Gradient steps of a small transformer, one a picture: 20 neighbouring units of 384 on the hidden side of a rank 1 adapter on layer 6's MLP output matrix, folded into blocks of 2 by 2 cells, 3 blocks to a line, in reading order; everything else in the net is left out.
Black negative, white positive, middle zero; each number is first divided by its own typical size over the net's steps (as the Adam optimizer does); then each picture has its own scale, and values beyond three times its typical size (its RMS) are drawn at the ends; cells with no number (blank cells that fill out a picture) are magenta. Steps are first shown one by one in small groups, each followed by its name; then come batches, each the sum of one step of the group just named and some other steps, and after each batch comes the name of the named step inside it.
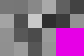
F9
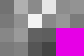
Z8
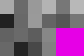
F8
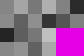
F9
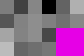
F8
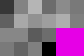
Z8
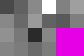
F9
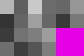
F8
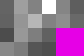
Z8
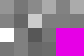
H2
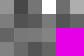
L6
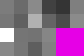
H2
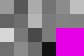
H2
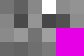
L6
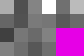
L6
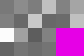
H2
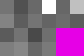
L6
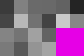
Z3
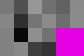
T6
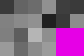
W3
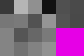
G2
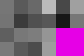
W3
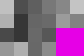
T6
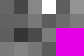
T6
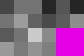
W3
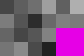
T6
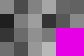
Z3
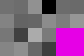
T6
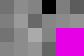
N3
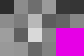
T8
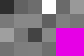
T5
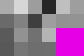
N3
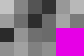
N3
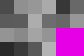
T8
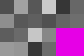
T8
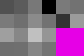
N3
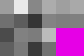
T8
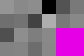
N3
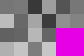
T8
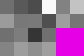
T5
